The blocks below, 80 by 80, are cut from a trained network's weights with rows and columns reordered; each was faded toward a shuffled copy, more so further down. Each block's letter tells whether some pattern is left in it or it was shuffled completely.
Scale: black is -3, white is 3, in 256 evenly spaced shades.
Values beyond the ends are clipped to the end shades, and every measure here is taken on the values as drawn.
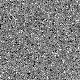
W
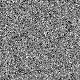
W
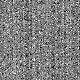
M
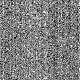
M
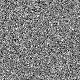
W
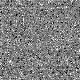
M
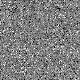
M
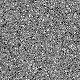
W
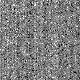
M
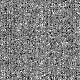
M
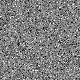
W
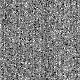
M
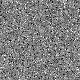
W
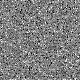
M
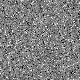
W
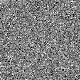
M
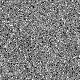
W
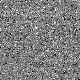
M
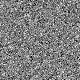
W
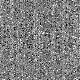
M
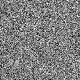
M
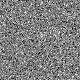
W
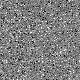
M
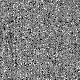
M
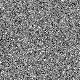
W
